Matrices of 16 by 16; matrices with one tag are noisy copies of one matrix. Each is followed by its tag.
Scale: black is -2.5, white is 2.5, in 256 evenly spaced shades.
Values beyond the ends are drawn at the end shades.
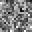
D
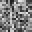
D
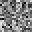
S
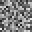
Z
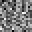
S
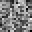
D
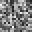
D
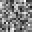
D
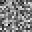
Z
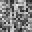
D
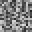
S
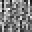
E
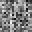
D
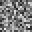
Z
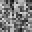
D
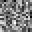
S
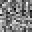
S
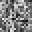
D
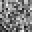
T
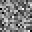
Z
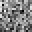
T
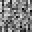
E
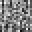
E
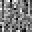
E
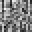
E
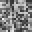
D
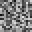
S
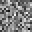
Z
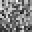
T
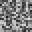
S
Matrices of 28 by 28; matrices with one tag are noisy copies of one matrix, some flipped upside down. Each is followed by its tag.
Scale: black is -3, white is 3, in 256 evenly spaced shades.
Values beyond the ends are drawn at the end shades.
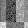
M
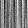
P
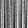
P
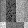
M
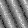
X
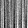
P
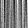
P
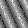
X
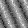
X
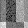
M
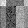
M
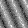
X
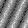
X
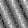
X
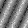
X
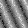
X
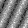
X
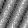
X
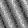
X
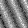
X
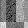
M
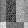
M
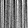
P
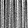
P
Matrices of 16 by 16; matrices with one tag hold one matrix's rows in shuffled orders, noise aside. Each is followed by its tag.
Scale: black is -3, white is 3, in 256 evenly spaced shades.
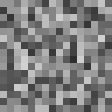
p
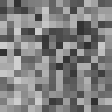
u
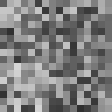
u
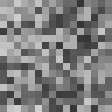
u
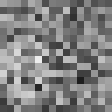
u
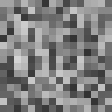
p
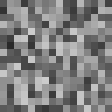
p
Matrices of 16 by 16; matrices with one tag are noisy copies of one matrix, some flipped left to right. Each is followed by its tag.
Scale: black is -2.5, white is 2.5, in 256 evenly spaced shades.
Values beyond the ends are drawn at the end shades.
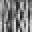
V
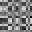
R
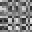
R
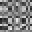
R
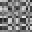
R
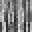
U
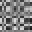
R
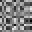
R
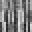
U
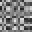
R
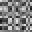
R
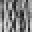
V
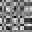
R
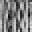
V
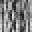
V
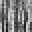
U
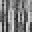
U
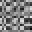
R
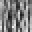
V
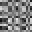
R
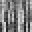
U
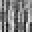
U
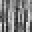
U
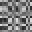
R
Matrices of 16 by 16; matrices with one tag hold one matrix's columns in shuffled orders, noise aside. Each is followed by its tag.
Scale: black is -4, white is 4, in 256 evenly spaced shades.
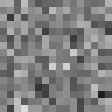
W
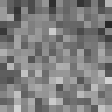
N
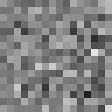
W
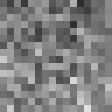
N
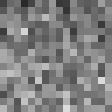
N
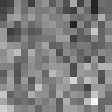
N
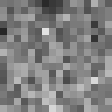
N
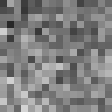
N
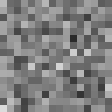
W
